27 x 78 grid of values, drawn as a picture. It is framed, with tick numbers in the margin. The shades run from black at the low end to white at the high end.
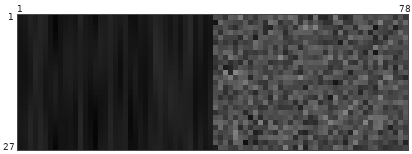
It is made of 1 by 2 panels. Panel 1,1: very low, streaked downward, faint in contrast. Panel 1,2: low, fine-grained.
